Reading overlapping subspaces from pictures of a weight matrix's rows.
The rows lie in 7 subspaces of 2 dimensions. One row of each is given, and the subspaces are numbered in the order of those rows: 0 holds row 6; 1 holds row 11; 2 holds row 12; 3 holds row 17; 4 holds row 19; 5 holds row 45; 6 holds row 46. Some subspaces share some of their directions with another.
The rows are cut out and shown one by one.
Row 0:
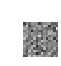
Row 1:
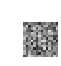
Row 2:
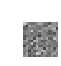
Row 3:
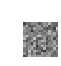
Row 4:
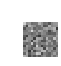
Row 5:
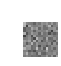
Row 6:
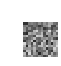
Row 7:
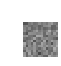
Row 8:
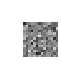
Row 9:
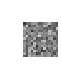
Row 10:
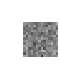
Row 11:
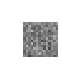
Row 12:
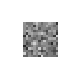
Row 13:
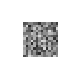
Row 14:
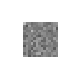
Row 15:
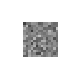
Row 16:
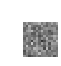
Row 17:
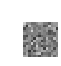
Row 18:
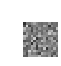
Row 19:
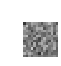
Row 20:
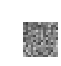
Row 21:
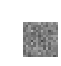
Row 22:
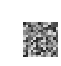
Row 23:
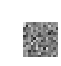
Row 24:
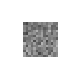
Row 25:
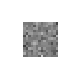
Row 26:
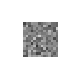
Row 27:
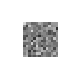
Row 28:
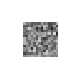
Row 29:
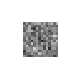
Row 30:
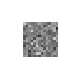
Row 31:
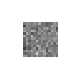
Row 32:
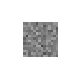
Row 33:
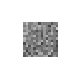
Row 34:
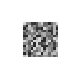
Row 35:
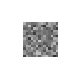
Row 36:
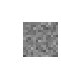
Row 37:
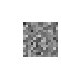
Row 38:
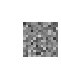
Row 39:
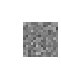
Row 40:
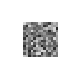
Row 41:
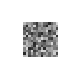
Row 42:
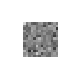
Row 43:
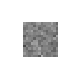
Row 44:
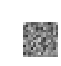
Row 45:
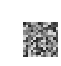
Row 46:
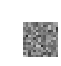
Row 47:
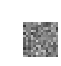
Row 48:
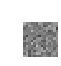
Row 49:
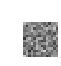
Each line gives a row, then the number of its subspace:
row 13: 1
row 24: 0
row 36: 5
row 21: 1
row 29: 1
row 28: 4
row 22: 5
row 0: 0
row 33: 0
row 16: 1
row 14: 4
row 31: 3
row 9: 2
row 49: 5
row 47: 3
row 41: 2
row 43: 2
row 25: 2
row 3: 5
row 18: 3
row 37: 4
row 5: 3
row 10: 2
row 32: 6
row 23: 3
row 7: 0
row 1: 1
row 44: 4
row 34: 4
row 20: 0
